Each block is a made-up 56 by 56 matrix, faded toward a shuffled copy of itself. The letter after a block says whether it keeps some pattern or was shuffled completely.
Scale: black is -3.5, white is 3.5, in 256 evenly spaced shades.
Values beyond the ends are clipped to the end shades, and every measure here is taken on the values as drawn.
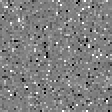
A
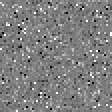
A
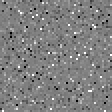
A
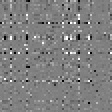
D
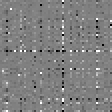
D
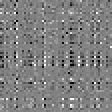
D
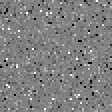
A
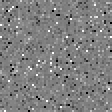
A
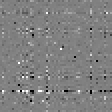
D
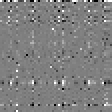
D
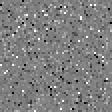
A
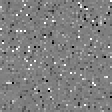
A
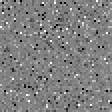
A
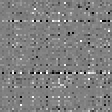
D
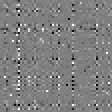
D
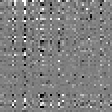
D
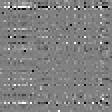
D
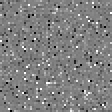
A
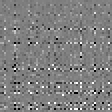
D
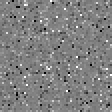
A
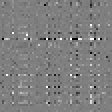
D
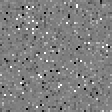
A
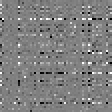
D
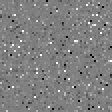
A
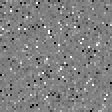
A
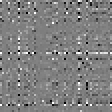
D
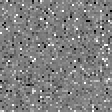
A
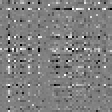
D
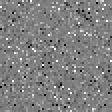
A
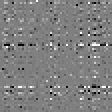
D
